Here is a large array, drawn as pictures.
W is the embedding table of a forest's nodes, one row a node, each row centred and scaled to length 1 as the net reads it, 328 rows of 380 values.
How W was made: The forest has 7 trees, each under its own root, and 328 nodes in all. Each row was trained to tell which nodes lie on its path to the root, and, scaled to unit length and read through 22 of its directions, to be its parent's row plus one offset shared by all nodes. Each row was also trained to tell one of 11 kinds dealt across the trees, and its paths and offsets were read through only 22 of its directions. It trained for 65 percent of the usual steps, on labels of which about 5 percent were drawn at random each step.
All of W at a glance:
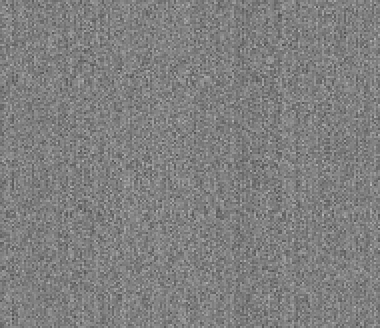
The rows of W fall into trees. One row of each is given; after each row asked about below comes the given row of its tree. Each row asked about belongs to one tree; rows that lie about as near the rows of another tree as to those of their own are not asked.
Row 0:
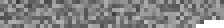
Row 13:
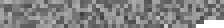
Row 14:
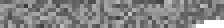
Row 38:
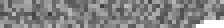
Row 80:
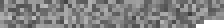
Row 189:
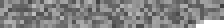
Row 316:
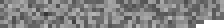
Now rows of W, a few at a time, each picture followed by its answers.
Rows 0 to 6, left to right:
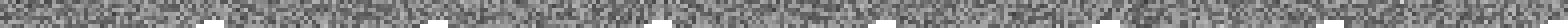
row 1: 80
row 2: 13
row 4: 14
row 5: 80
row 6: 189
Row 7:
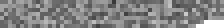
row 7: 13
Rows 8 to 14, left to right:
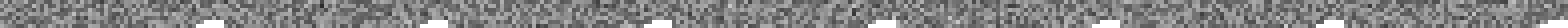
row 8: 80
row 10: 316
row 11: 38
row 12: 14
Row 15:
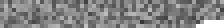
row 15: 80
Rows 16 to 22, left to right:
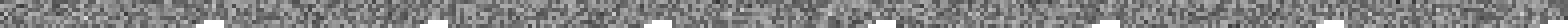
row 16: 80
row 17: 13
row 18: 0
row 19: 14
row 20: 316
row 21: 189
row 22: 14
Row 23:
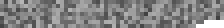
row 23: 13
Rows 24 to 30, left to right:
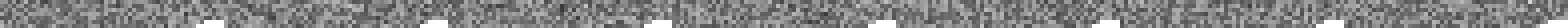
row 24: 14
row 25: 38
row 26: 316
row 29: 13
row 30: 38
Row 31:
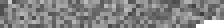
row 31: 38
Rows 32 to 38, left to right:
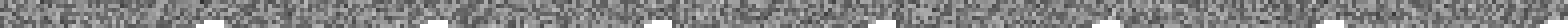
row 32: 316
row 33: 80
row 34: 80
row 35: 189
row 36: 316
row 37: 80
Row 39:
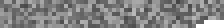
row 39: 13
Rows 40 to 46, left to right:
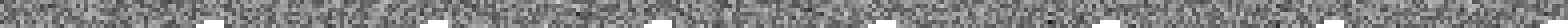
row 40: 80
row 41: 38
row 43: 14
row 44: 14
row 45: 0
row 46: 38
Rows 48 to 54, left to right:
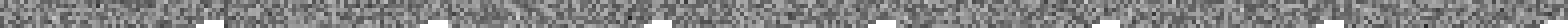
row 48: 316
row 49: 316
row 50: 38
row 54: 38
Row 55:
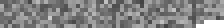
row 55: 316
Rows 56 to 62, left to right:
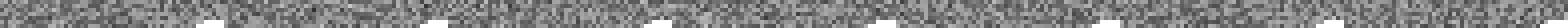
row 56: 189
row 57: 38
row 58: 316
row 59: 0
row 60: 14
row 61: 189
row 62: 38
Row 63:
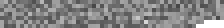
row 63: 38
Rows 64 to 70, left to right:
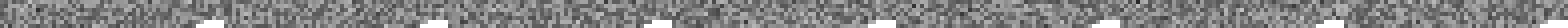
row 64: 38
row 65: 0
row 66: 13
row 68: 38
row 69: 316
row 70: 13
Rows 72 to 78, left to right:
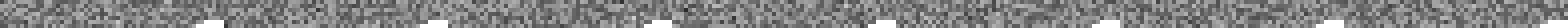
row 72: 316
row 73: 316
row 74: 13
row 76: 189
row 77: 189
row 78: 38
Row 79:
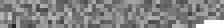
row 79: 316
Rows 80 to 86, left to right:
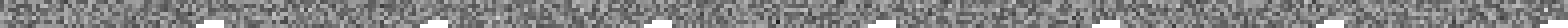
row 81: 316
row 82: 13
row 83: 0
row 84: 0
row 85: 38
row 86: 80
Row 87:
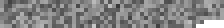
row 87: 0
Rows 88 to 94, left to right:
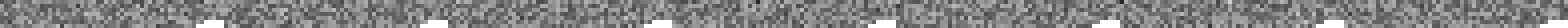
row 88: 316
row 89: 13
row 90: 189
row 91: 0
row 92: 0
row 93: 316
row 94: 14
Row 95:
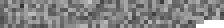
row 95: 189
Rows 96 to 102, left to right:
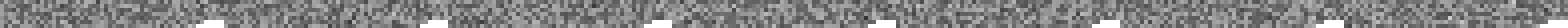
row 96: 189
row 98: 80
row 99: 80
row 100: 0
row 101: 14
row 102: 13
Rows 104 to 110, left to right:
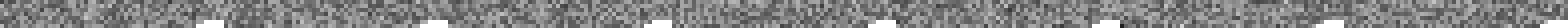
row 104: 80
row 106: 14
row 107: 189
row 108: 316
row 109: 316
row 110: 38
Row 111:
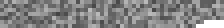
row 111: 80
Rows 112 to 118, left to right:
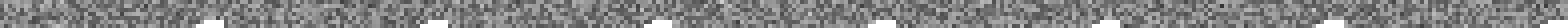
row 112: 189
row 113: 80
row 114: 13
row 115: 38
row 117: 38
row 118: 80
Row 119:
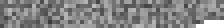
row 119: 316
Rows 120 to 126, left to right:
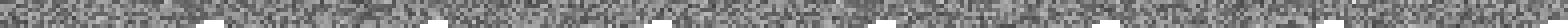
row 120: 80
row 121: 316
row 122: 14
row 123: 80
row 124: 38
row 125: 316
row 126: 189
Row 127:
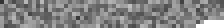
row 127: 38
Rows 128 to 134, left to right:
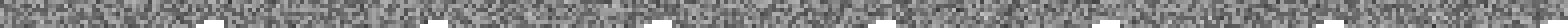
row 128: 13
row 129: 0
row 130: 14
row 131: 0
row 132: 80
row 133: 13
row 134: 316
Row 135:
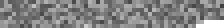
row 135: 38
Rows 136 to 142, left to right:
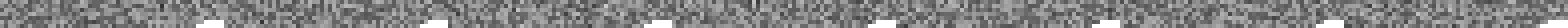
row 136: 189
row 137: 189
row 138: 14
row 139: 80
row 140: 38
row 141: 38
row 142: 316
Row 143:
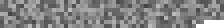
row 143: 80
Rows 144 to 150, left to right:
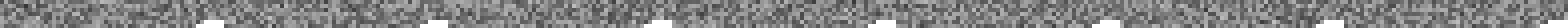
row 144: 38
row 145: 14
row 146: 13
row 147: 0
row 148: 316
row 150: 0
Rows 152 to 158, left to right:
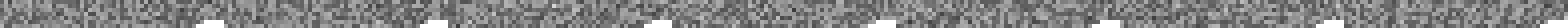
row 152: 80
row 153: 80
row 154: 38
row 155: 189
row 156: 316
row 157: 38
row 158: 38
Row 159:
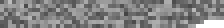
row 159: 13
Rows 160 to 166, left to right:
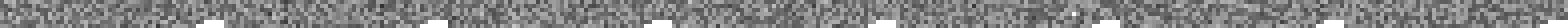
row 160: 316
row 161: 316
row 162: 316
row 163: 189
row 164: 14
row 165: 38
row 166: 13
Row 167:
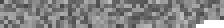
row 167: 316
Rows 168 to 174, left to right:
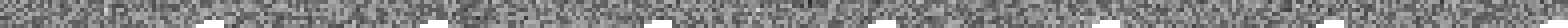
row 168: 316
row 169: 38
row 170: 80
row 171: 316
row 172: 189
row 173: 38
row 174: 189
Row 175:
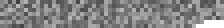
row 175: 316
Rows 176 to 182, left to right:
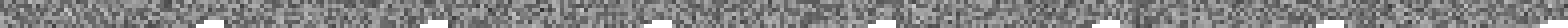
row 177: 80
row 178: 316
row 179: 316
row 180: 316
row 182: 0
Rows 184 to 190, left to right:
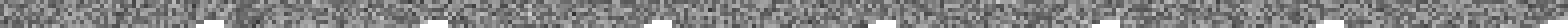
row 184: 80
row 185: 80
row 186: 80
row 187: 80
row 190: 38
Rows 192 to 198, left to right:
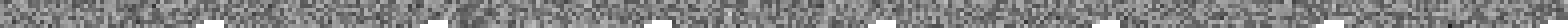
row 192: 14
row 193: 0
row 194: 80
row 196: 189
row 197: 13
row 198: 38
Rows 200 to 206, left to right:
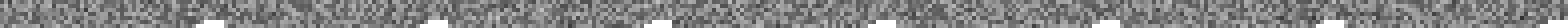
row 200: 80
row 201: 38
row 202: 14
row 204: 38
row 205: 80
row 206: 0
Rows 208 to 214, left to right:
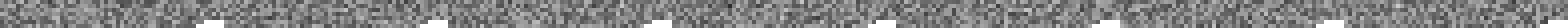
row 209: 13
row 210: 80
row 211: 14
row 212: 0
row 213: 0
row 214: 0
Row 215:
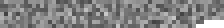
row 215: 0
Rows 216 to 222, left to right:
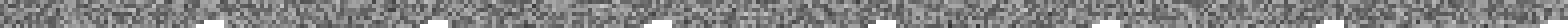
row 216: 0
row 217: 38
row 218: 38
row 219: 80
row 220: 0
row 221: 0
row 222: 13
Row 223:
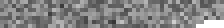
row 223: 189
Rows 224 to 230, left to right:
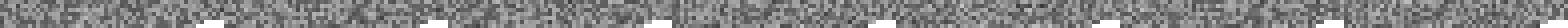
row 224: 14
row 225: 38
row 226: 316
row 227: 189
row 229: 38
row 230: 189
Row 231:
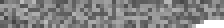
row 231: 316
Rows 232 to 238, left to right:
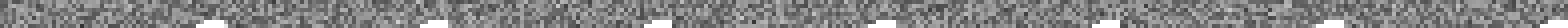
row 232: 38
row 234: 0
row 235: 316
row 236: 0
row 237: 13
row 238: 38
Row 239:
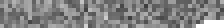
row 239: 80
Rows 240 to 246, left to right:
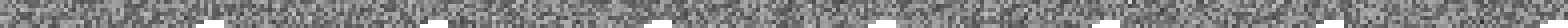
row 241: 0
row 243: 80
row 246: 316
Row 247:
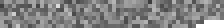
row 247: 38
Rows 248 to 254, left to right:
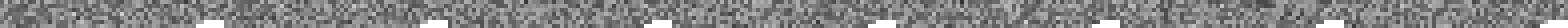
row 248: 80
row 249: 38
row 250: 80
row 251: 80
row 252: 0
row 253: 316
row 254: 80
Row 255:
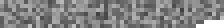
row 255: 13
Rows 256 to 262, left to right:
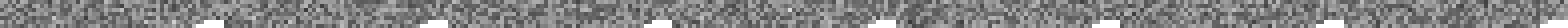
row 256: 13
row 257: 316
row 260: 80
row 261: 13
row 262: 189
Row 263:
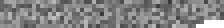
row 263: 316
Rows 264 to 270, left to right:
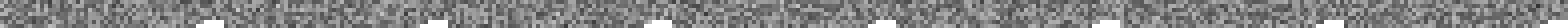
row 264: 80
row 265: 0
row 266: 316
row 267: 80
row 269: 0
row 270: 13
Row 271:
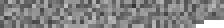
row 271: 316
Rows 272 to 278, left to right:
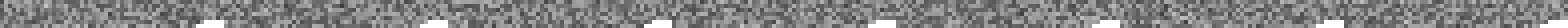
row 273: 189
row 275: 189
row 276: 189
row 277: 0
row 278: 189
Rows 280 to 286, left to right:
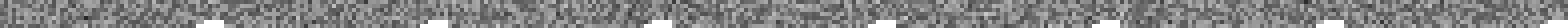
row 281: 0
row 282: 38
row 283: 38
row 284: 38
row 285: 80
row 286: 189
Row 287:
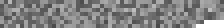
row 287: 0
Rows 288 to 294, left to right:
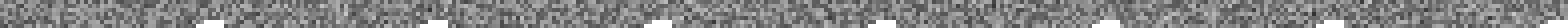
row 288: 80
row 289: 0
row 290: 0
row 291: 80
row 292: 189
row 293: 14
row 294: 38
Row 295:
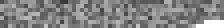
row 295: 316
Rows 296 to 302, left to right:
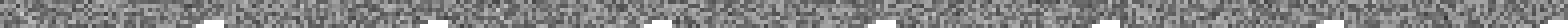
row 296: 38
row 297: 13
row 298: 0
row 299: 80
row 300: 80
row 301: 316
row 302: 13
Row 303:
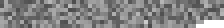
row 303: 38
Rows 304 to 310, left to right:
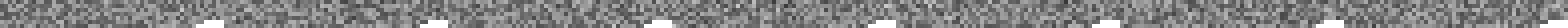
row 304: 0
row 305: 80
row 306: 13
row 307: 80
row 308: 316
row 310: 80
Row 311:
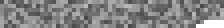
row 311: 38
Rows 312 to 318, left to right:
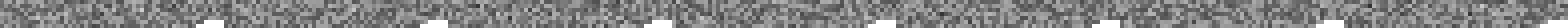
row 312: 13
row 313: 38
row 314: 316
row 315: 38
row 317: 13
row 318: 80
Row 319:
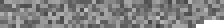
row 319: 316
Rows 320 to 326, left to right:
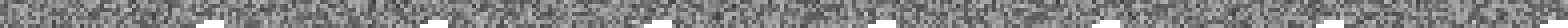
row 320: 0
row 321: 13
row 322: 0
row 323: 316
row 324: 189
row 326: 38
